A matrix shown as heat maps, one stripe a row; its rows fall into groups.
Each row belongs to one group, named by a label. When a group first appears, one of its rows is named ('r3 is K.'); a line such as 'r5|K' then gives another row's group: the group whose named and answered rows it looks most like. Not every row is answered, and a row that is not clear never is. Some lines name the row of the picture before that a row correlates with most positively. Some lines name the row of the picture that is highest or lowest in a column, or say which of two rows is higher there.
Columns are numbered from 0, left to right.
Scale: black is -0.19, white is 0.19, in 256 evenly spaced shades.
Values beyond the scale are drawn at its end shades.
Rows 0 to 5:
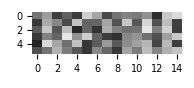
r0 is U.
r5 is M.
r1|M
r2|M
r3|U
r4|M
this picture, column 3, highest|3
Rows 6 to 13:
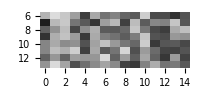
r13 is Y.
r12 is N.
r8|U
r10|N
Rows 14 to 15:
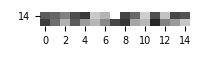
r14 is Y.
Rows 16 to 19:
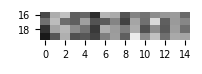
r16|M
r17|M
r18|M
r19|M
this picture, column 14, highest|19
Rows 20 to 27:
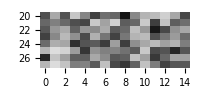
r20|M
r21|Y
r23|U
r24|M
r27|N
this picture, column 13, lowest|25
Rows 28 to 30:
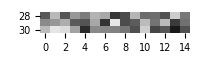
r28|U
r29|Y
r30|N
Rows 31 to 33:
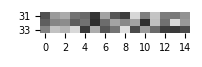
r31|M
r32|M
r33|N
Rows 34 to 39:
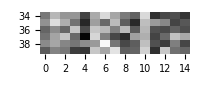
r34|N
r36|N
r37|U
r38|N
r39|Y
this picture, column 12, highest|39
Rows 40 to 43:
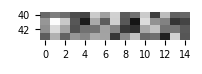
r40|Y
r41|Y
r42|Y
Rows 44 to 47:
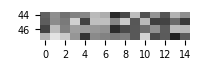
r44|U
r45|N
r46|U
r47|N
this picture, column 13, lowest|47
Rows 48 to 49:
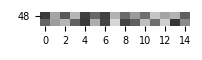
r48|M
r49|Y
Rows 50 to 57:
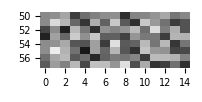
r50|Y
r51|Y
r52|M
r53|U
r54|Y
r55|Y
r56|M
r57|N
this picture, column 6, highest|57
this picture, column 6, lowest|54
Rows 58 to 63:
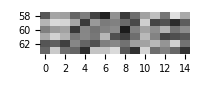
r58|M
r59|N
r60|Y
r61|N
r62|M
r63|Y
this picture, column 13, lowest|59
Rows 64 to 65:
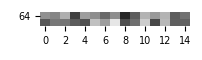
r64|Y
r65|Y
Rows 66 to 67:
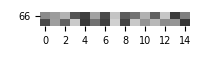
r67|M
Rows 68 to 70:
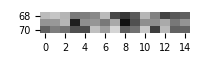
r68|N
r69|Y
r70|Y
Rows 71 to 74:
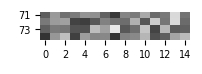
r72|M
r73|Y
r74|U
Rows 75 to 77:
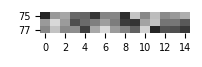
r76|Y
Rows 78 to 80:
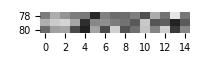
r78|M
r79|N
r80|Y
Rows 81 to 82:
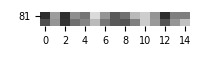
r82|U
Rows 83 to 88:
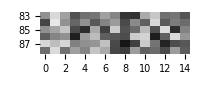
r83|Y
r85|Y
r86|U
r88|U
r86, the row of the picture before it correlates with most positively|82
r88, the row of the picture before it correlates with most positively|81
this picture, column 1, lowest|86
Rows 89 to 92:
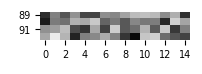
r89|M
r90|U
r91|Y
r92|Y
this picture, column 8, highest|89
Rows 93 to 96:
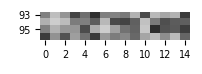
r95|N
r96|M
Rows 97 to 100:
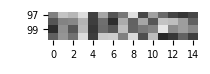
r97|N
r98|M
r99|M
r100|N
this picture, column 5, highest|100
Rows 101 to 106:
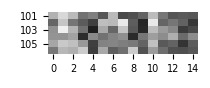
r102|Y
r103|Y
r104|Y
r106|N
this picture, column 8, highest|106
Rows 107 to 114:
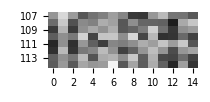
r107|Y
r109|U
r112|U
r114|N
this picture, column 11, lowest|110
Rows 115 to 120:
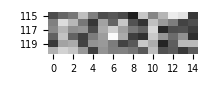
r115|M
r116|Y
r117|N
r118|Y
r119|U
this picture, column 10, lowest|115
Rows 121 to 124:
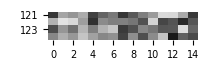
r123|U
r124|N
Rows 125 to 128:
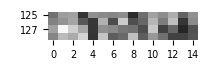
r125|Y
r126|Y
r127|N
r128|N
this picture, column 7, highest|126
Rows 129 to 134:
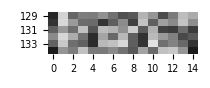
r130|M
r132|Y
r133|Y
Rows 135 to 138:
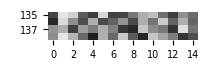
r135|U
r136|M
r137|U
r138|Y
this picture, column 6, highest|137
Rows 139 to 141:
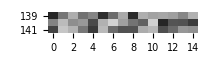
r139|M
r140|N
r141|U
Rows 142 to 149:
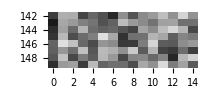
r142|M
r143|M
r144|M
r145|U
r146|U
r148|U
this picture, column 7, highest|143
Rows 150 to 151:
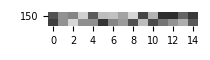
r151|M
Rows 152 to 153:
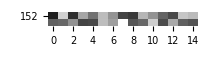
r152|U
